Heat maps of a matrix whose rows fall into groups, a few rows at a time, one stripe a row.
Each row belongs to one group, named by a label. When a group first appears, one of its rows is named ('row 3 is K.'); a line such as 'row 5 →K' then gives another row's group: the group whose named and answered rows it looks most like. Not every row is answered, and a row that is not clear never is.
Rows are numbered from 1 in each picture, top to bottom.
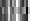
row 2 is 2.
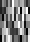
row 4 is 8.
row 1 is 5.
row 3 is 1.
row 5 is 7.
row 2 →1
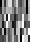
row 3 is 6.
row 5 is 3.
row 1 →2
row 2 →2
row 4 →7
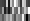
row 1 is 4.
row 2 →3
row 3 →7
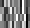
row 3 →4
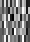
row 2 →4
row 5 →4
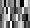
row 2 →6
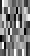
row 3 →3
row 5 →7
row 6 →2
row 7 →4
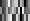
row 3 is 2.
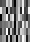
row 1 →7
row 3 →7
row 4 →1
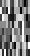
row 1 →2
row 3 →7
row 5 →1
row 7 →3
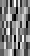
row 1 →8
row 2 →6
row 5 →2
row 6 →1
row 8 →7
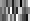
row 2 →7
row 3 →2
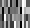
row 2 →1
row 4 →8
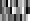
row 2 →5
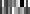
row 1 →3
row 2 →5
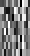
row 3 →4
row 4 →6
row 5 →6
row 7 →6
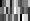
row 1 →2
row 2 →8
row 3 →1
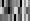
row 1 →1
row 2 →4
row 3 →1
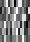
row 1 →7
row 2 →2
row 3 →4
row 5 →5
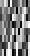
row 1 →7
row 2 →6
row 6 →7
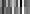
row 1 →1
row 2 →1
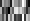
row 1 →5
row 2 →4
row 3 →1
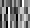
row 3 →6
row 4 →6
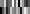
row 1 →5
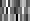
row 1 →7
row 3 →6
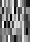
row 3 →5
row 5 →5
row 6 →6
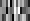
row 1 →8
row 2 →8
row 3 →4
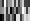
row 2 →6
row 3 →3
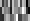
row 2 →5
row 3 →2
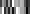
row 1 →5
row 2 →4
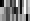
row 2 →3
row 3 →4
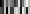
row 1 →3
